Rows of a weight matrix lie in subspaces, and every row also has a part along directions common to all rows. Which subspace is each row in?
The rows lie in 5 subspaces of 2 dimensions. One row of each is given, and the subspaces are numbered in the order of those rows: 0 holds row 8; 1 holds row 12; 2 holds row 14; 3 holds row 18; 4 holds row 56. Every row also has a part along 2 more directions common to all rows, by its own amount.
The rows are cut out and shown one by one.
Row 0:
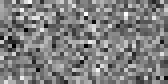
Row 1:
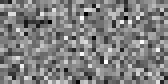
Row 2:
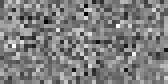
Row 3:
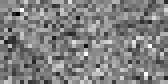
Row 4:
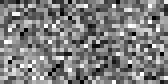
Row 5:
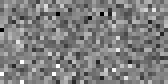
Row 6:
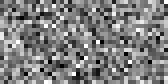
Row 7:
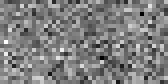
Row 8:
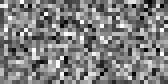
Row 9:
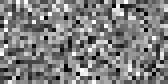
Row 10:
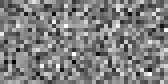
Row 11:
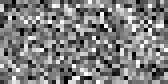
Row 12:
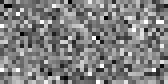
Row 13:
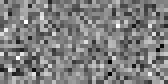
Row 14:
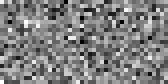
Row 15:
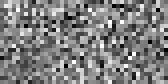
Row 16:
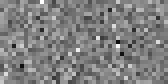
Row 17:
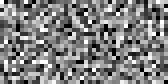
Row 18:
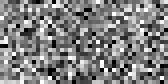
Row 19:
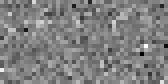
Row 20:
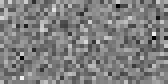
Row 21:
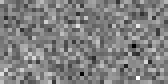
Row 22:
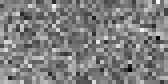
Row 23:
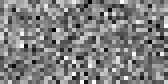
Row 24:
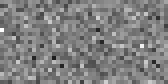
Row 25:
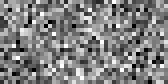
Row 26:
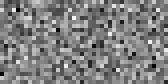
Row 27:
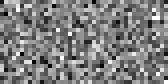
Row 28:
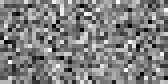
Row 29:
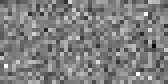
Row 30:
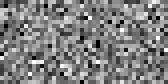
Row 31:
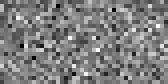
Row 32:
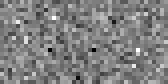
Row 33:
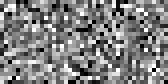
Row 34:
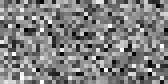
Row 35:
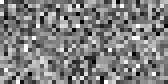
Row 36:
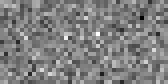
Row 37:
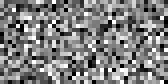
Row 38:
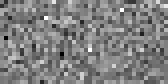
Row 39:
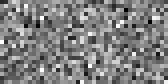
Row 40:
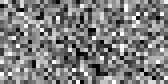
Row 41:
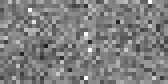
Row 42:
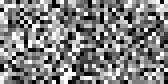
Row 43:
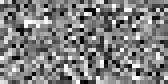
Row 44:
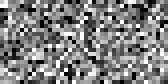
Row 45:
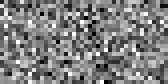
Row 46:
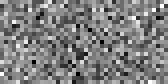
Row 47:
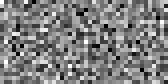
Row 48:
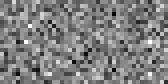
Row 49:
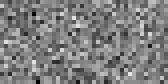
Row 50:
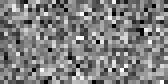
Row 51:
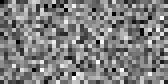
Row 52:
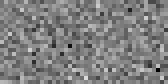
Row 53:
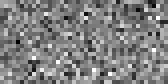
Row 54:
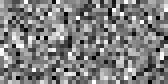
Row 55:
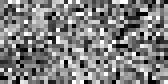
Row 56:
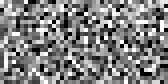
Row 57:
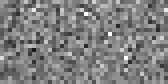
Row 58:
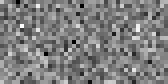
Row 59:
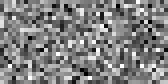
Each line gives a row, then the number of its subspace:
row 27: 4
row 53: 0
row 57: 3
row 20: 4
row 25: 4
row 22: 3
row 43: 2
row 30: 0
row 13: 4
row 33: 1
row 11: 1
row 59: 1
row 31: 1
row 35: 0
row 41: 3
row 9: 1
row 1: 2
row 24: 2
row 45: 0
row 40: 2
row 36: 0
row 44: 0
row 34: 3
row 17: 4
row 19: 2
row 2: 3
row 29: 0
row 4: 3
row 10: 4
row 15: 4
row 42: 1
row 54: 1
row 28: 3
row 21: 0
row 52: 3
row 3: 3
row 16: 1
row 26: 4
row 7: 3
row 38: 0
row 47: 4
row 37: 3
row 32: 2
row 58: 0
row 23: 1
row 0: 3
